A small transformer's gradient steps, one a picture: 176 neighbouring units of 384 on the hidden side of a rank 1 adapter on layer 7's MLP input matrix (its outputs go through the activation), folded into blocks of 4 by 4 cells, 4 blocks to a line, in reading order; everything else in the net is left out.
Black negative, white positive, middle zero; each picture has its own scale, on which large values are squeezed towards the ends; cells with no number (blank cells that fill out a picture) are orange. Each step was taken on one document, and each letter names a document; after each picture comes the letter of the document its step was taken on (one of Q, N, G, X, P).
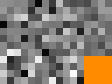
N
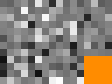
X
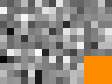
N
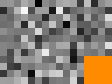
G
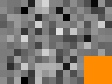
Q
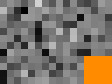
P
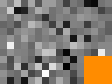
Q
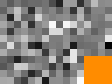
X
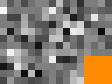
N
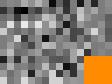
P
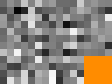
G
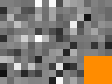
X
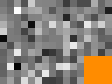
Q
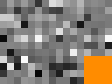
X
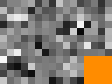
N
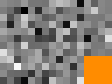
P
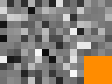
N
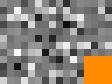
N
